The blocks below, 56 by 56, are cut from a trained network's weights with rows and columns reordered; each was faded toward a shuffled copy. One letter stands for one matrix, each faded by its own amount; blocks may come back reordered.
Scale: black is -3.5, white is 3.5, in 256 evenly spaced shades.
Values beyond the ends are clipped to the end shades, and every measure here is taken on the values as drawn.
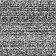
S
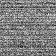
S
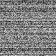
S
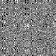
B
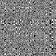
B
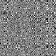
B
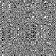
B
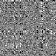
B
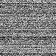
S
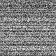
S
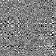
B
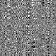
B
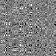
B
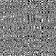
B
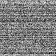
S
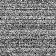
S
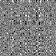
B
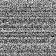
S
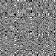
B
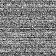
S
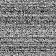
S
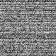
S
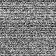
S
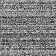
S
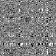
B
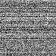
S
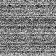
S
